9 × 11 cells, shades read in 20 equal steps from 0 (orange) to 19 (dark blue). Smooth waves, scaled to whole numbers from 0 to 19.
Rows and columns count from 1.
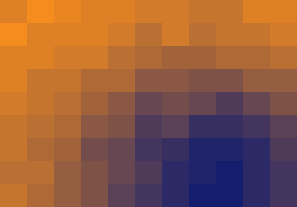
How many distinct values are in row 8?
9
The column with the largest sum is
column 9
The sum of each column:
26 34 44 60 72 93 96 109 110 98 85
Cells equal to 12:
5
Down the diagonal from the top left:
2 2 3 6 9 14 16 18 19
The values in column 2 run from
0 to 6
